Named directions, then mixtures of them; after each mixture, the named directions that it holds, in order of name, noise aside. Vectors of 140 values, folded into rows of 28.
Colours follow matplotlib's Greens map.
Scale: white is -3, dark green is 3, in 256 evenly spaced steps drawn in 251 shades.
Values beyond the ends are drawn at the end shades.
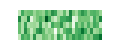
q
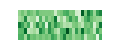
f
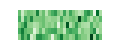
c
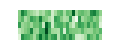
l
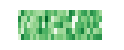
l, q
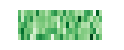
c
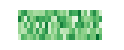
f, l, q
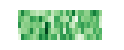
l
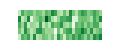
q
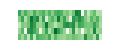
f, q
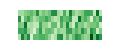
c, q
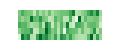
c, l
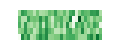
c, l, q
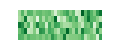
f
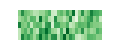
f, l
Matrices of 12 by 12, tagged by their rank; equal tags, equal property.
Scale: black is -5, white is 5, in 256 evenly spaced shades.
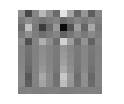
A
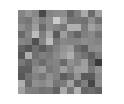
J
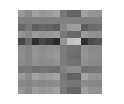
A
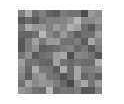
J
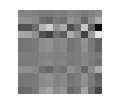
A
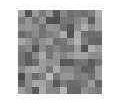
J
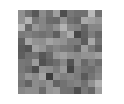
J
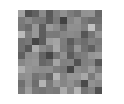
J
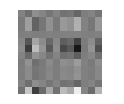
A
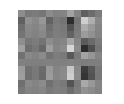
A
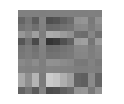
A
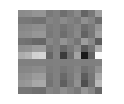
A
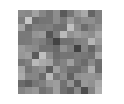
J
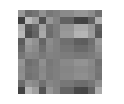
A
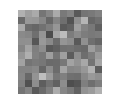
J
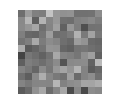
J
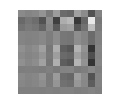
A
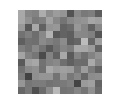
J
